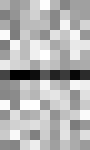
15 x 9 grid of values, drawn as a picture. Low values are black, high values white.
The ninth with the lowest average is the middle left. Overall the values sit about 70% of the way up the scale. No overall slope runs across the table. Row 8 differs from the rows beside it.
